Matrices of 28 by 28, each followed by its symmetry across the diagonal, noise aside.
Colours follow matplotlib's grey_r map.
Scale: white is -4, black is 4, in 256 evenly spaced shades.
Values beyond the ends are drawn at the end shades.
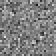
antisymmetric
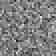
antisymmetric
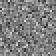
antisymmetric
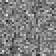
neither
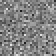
neither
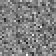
neither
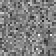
neither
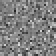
antisymmetric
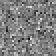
antisymmetric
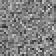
neither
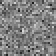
neither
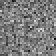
neither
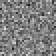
antisymmetric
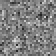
antisymmetric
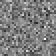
neither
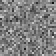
neither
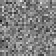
antisymmetric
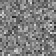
neither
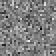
antisymmetric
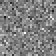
neither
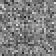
antisymmetric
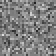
antisymmetric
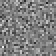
antisymmetric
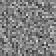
antisymmetric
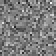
neither
